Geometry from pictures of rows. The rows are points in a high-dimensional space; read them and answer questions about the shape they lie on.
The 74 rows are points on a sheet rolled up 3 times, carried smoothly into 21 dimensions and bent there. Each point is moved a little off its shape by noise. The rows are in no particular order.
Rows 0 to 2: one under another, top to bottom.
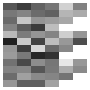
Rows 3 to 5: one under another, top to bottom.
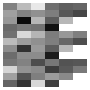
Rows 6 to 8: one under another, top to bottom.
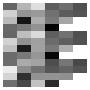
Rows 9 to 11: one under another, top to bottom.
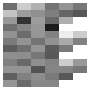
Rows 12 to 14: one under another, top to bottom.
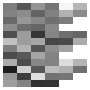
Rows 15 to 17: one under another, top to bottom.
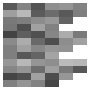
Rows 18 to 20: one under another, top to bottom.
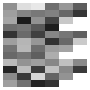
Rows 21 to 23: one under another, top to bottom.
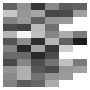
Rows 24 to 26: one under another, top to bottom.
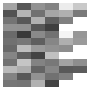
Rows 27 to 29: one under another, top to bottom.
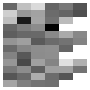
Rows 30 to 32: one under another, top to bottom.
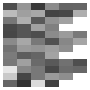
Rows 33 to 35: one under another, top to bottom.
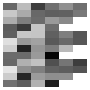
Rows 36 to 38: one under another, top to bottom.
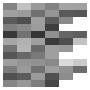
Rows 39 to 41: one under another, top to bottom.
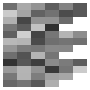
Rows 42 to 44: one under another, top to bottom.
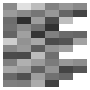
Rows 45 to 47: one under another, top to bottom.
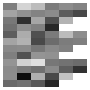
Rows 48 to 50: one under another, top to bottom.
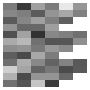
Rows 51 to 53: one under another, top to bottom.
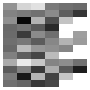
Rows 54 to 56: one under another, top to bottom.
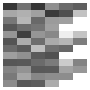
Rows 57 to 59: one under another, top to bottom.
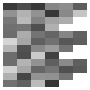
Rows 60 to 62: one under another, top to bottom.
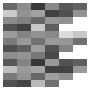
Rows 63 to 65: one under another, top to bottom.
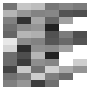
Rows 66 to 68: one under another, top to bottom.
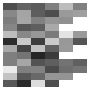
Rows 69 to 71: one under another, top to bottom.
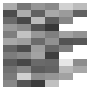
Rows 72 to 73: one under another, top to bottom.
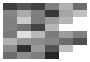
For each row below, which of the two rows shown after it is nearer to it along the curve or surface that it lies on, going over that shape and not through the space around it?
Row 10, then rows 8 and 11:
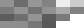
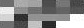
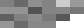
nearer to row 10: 11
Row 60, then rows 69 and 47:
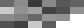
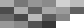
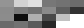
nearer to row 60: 47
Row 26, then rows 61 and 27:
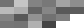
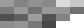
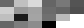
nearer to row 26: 61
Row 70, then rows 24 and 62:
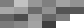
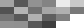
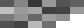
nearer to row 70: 24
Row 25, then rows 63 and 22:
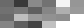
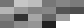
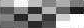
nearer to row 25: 63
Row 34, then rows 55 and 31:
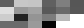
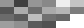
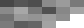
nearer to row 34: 55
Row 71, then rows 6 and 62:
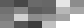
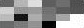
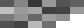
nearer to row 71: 62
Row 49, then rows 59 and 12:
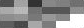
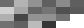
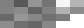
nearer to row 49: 59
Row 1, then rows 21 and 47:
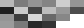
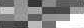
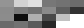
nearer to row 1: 47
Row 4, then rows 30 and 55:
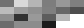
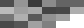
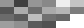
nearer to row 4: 55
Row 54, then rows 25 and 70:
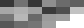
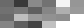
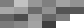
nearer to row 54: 25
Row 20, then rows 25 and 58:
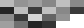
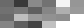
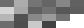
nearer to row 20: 25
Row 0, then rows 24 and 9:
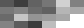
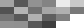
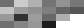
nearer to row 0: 24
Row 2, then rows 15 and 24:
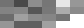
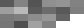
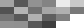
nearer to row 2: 15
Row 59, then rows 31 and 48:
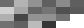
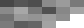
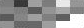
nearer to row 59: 31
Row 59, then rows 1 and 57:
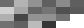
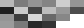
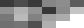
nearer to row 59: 57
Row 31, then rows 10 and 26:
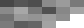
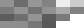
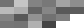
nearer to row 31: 10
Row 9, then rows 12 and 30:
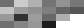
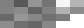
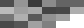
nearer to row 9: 12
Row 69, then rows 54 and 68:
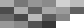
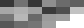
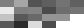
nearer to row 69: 54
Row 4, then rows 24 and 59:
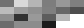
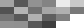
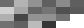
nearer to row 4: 59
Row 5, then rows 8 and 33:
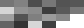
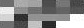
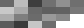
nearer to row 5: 8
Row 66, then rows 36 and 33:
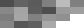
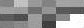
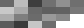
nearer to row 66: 33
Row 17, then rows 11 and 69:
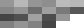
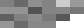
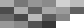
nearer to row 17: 11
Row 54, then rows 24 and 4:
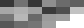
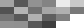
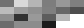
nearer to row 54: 24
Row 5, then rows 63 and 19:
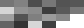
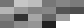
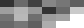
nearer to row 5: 19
